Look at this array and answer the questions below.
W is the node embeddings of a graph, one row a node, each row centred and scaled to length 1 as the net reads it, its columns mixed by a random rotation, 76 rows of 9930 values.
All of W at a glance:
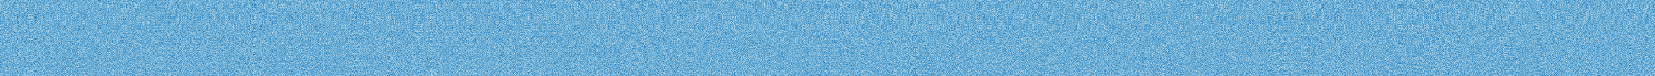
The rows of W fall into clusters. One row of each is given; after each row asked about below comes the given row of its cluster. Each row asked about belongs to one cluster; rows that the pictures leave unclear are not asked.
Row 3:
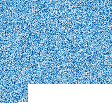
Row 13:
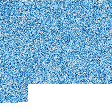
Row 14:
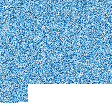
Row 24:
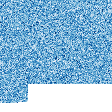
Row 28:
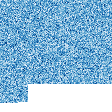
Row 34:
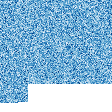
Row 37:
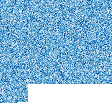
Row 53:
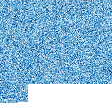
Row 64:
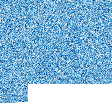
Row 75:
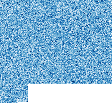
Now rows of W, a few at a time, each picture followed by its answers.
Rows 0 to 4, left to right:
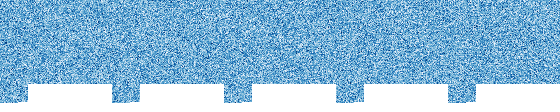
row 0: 28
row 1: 64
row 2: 3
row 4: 24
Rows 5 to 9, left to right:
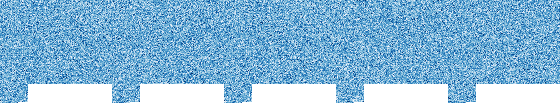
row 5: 24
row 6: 75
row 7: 24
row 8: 75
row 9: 3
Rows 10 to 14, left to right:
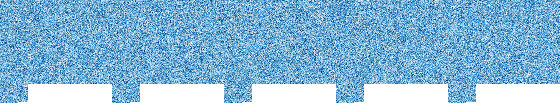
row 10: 28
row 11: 3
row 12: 34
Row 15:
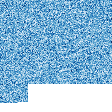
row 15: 3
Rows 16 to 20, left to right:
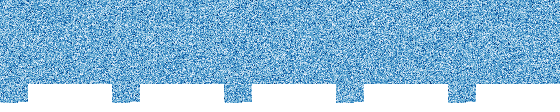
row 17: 14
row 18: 14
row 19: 37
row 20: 14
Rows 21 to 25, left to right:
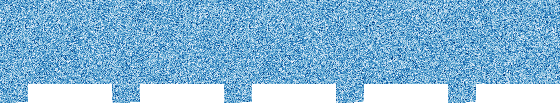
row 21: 64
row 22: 14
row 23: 64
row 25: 28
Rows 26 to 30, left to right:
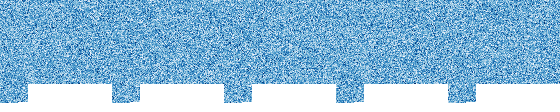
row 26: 34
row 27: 28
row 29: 34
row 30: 14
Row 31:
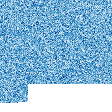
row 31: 24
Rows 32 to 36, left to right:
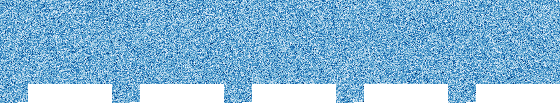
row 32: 3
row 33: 53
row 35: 75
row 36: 24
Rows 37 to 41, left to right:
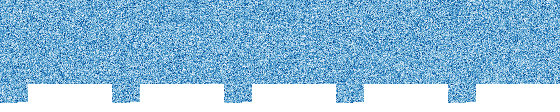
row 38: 14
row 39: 14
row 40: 37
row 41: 13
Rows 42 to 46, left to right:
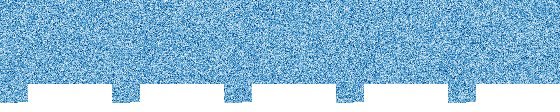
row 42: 37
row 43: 24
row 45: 53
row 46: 28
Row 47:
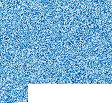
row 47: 75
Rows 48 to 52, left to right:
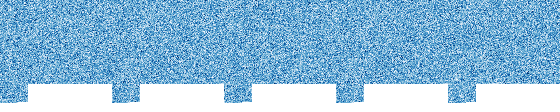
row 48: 53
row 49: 64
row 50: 14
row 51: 64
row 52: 75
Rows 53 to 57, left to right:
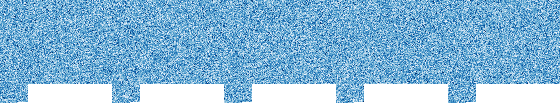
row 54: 28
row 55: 14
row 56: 75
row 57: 34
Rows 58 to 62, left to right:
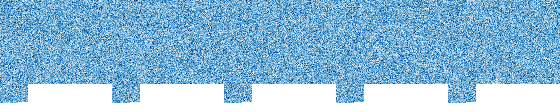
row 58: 13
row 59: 34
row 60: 53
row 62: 13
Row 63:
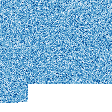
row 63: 24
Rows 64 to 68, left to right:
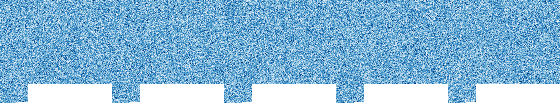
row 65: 53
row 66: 13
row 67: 34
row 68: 75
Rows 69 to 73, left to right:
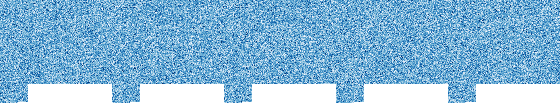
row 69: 53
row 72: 64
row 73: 53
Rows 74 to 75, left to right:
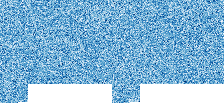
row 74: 24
